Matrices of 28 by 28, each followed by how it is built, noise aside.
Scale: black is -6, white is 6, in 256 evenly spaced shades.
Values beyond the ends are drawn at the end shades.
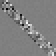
banded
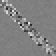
banded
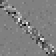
banded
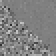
lower triangular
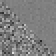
lower triangular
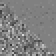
lower triangular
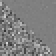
lower triangular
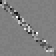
banded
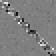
banded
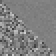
lower triangular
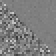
lower triangular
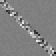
banded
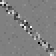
banded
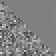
lower triangular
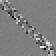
banded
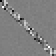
banded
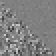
lower triangular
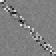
banded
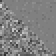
lower triangular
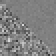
lower triangular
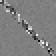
banded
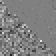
lower triangular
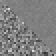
lower triangular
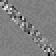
banded
